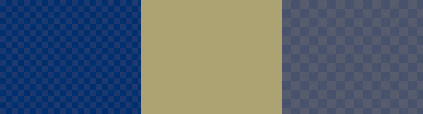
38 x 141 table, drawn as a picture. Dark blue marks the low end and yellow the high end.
It is made of 1 by 3 panels. Panel 1,1: very low, checkered, faint in contrast. Panel 1,2: high, flat. Panel 1,3: low, checkered, faint in contrast.
